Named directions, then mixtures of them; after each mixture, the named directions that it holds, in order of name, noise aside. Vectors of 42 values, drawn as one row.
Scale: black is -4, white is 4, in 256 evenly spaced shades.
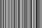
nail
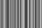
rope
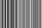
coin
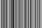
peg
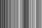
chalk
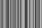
rope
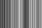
chalk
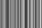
rope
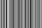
coin, peg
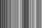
chalk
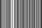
coin, peg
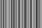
nail, peg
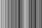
chalk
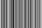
peg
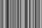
rope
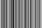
peg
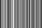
peg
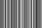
coin, nail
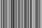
nail, peg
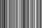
chalk, rope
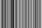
coin, peg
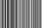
coin
